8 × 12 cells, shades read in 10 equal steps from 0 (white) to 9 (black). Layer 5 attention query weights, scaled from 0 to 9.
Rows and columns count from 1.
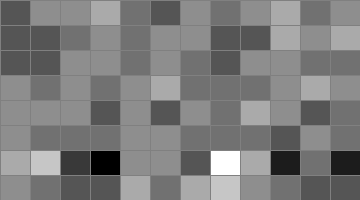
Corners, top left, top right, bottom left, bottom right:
6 4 4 6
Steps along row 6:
up same same down same up same same up down up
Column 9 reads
4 6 4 5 3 5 3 4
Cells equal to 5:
27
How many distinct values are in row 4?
3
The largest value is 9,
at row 7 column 4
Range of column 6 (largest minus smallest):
3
